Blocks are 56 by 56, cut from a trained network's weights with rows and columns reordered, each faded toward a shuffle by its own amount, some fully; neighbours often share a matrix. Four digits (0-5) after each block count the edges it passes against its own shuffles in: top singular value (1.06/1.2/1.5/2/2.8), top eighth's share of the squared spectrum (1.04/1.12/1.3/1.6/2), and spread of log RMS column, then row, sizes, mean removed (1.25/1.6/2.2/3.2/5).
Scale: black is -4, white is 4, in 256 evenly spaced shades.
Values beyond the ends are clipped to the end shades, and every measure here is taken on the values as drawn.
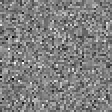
1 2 1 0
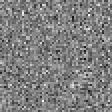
2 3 2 1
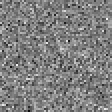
0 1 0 0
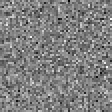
2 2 1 1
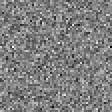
1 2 0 0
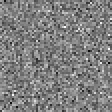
0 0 0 0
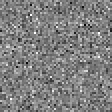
0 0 0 0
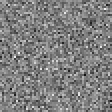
2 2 0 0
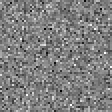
1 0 0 0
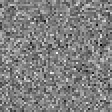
1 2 0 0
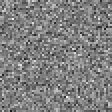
0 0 0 0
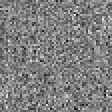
3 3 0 2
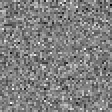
1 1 0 0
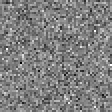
0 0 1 0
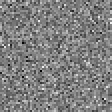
0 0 0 0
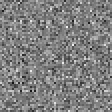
3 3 0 2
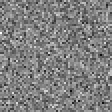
0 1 0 0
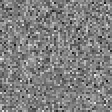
0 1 0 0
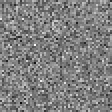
2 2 0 0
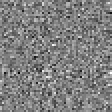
3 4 1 2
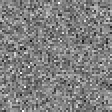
0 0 0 0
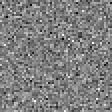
0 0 0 0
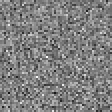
2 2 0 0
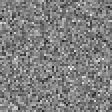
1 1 0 0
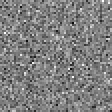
0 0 0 0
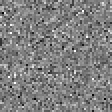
1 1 0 1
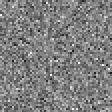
1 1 0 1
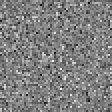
1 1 1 0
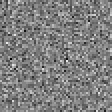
2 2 1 1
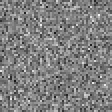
2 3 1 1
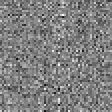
3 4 2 2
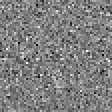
1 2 0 1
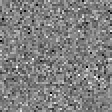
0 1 0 0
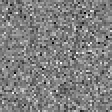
1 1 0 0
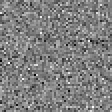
1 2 1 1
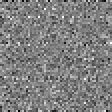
3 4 1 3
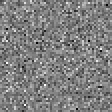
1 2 1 1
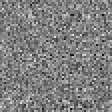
3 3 1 1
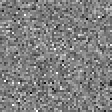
2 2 1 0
